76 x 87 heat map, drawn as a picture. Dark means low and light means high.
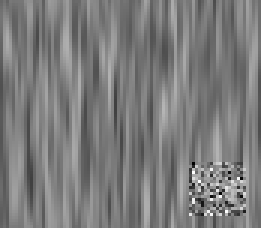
Slope: none. Histogram: heavy tails on both sides. Roughest part: bottom right. Mirror symmetry: none. Odd patch: rougher, in the bottom right. Grain: streaks running down.
